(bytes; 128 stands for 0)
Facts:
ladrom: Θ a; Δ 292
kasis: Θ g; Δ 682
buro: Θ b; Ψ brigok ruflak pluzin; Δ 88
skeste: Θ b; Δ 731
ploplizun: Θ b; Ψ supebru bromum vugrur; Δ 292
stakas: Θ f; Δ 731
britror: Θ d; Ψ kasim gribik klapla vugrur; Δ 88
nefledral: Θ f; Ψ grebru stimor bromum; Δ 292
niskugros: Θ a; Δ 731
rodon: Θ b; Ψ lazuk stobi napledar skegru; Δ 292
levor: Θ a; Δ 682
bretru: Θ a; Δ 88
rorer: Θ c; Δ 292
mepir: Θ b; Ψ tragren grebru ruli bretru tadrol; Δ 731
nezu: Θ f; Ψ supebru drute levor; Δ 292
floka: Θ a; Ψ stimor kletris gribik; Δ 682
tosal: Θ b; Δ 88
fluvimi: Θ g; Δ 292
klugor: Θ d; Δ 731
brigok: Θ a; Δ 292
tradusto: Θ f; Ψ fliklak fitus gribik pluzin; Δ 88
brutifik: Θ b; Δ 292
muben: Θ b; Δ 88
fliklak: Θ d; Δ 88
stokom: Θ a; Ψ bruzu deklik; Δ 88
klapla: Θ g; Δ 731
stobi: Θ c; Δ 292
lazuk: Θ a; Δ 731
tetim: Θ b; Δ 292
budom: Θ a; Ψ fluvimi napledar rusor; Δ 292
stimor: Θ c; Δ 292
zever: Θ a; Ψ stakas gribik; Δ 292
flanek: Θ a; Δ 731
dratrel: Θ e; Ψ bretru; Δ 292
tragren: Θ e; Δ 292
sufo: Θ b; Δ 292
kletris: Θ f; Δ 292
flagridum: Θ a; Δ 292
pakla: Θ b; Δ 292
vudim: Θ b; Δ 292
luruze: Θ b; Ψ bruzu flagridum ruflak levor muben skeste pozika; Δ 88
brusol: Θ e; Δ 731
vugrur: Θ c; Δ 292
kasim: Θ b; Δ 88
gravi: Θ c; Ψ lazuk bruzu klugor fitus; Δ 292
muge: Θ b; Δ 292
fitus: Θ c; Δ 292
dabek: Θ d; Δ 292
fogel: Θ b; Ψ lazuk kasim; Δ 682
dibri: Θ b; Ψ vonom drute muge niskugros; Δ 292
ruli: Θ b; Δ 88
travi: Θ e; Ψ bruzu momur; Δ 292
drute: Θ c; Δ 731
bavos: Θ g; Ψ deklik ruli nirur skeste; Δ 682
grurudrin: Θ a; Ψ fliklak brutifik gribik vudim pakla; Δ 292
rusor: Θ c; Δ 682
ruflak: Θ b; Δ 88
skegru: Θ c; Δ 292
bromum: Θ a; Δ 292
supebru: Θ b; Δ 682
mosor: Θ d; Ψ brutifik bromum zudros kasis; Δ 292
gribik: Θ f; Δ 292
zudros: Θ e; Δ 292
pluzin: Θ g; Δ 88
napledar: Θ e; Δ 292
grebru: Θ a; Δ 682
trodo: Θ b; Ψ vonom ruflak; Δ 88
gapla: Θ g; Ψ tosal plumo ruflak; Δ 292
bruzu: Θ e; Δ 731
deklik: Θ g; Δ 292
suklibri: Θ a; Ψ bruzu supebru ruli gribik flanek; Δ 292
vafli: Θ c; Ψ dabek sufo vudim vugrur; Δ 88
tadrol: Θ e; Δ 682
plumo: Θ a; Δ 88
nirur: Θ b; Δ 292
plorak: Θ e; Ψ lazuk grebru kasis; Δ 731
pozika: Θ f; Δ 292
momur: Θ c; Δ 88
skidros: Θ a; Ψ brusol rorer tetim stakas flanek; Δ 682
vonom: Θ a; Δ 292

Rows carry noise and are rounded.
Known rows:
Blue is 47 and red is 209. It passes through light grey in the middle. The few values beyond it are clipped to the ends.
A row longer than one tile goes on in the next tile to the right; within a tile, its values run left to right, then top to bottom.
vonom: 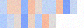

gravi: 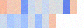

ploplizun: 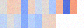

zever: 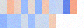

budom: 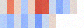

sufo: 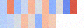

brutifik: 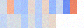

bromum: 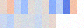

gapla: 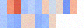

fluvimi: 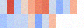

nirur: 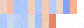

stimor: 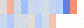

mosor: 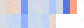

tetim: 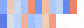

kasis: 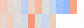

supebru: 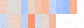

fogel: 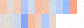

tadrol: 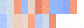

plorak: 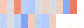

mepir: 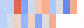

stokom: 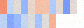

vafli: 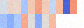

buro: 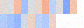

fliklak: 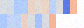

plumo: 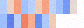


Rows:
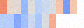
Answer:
travi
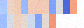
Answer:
tragren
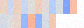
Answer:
lazuk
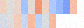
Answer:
grebru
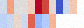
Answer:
rusor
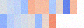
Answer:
ruli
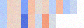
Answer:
muge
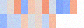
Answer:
skidros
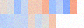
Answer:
kasim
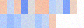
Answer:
tradusto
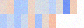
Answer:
pozika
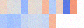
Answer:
britror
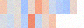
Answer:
levor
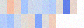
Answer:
brigok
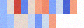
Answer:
dratrel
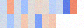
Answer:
vugrur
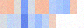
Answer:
rodon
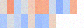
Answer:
napledar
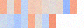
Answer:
bavos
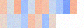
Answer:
floka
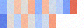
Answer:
brusol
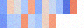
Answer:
rorer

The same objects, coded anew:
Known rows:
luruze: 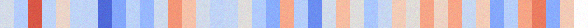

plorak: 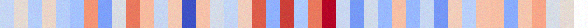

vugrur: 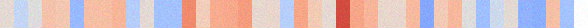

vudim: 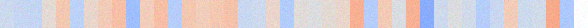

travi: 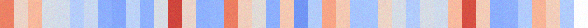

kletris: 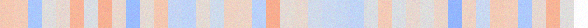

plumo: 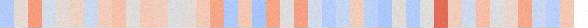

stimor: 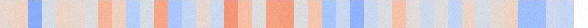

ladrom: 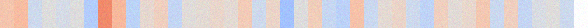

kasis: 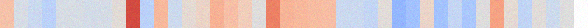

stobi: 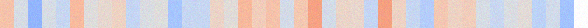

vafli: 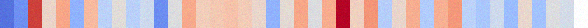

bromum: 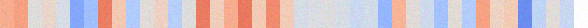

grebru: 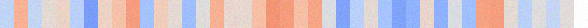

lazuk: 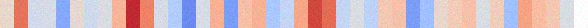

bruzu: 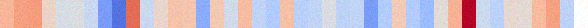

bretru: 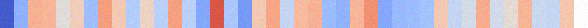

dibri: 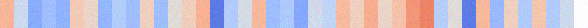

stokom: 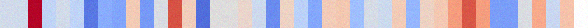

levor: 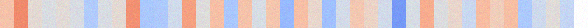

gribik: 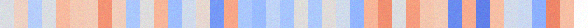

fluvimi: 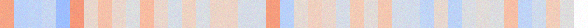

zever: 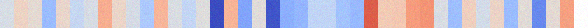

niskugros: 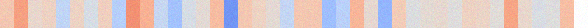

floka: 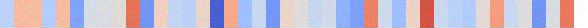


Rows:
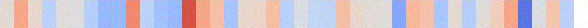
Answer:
supebru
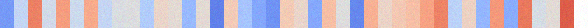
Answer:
tradusto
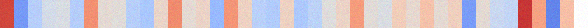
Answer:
gapla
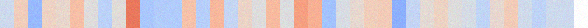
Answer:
rusor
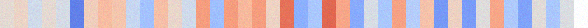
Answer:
mosor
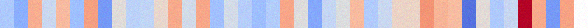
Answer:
buro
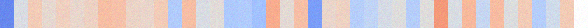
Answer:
fliklak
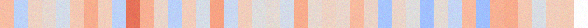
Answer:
klapla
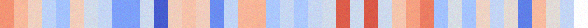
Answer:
nezu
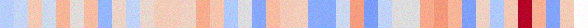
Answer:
ruflak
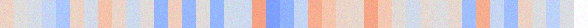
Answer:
budom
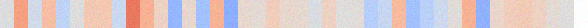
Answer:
klugor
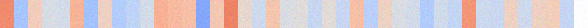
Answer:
deklik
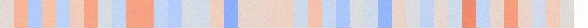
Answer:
brusol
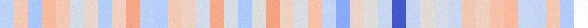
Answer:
tadrol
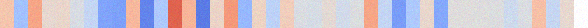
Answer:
bavos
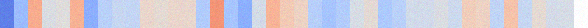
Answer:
ruli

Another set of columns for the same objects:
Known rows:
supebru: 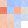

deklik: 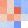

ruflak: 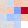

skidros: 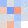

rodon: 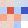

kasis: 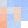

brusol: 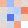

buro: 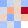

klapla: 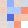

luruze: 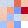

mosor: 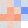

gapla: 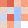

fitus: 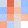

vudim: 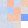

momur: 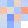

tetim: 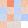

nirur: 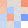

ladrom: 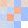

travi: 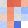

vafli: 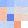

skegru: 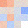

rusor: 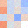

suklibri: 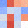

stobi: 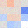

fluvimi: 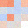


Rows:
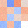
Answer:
bruzu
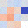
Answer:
nefledral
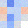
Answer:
bretru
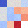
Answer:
tradusto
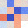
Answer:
plorak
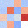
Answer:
stokom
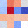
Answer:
gravi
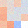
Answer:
bavos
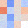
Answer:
drute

